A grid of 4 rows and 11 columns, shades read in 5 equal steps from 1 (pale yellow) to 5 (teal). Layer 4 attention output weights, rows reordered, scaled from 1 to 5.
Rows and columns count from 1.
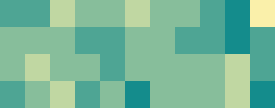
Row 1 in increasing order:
1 2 2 3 3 3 3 4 4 4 5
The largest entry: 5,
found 4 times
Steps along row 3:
down up same up down same same same down up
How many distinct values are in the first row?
5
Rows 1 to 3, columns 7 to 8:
3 3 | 3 4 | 3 3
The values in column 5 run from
3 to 4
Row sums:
34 40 33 37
